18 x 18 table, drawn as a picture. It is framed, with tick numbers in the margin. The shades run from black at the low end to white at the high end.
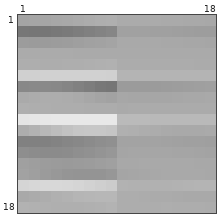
The middle left is the roughest part. The grain runs across in streaks. A vertical seam about 50% of the way across splits the table, and the right part is calmer.
